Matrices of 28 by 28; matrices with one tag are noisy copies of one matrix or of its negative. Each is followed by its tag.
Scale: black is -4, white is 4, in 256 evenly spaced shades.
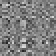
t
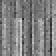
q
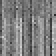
q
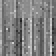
q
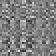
t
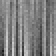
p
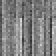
q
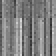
q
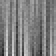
p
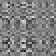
t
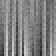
p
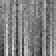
p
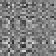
t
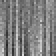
p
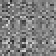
t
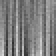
p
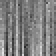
p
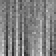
p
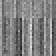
q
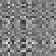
t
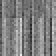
q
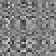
t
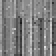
q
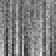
p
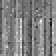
q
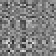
t
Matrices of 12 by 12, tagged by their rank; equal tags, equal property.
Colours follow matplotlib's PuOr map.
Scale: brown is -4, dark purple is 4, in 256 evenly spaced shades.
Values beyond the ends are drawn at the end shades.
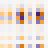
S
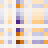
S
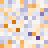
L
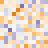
L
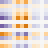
S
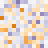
L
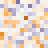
L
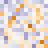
L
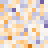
L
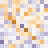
L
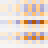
S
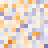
L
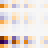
S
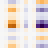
S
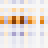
S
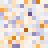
L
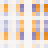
S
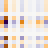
S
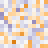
L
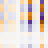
S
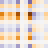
S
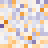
L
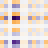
S
